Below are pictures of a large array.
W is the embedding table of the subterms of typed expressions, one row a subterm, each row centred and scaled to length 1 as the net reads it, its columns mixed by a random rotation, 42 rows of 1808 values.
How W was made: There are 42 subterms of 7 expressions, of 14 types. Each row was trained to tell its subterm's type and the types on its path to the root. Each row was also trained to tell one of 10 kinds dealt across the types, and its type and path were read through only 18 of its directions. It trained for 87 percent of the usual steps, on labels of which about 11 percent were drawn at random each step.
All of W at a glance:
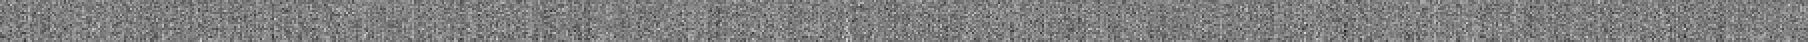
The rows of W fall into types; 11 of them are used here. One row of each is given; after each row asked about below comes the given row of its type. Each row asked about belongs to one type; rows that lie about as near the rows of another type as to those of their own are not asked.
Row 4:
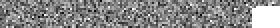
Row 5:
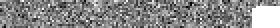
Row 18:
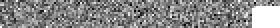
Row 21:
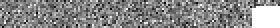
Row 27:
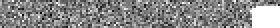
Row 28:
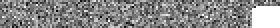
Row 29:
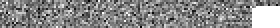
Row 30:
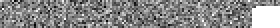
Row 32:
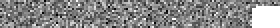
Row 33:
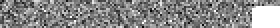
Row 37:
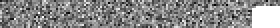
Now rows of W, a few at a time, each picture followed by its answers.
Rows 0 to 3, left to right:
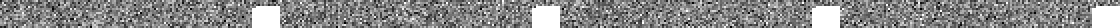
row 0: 21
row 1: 27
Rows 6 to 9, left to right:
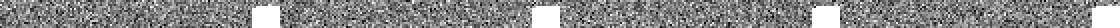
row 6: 4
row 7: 33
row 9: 18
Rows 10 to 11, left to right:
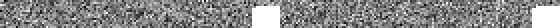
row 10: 18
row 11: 27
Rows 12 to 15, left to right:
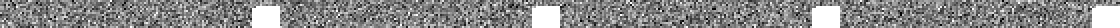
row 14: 30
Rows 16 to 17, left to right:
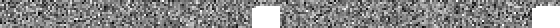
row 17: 37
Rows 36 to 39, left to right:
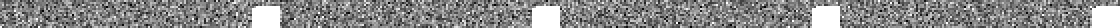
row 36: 18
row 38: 27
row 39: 28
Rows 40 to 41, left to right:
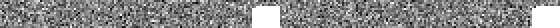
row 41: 28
